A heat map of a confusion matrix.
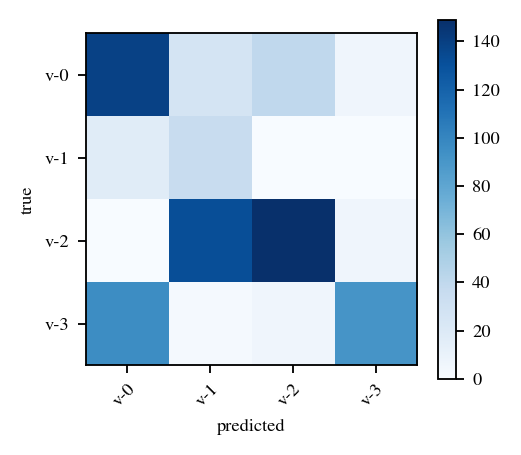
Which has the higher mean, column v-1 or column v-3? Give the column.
v-1
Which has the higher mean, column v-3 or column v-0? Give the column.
v-0
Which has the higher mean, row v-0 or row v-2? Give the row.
v-2
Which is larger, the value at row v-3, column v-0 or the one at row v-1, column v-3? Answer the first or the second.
the first
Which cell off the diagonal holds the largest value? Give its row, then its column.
v-2, v-1
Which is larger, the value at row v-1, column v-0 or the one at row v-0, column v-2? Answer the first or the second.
the second
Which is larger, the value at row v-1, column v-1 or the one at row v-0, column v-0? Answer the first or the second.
the second
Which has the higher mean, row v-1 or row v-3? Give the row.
v-3
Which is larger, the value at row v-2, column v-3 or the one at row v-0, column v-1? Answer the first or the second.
the second
